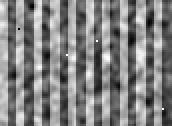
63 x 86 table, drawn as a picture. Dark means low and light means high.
Average level on the scale: 50%. Stripes: upright, repeating 10 times. Lone odd cells: 4, 3 higher and 1 lower than their neighbours.
